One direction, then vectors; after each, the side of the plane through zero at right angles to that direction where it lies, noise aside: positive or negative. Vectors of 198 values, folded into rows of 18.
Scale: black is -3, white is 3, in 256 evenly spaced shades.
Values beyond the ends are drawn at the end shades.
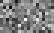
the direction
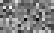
negative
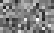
positive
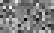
negative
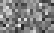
positive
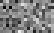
positive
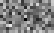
negative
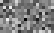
negative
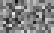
positive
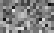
negative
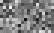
negative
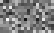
negative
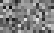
positive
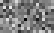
negative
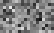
negative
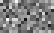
negative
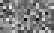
negative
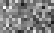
negative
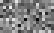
negative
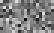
negative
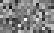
positive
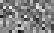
negative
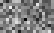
negative
